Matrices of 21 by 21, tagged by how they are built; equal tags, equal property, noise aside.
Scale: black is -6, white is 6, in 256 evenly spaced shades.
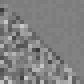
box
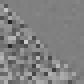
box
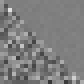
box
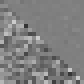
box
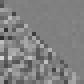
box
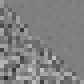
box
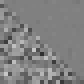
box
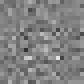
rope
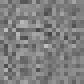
rope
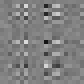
rope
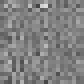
rope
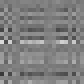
rope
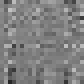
rope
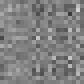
rope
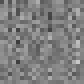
rope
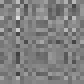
rope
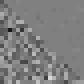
box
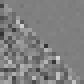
box
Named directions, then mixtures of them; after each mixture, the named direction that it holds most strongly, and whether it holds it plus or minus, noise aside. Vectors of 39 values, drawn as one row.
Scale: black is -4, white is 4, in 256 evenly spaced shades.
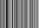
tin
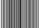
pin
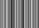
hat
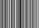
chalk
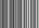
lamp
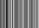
tin, plus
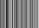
tin, plus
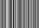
tin, minus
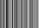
tin, plus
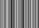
hat, plus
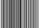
pin, plus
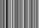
hat, minus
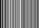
pin, minus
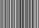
chalk, plus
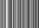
tin, minus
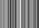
chalk, minus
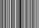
chalk, plus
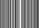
chalk, minus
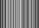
pin, minus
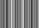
hat, minus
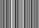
hat, minus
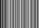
pin, minus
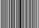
chalk, plus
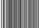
pin, plus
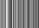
tin, minus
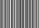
chalk, plus
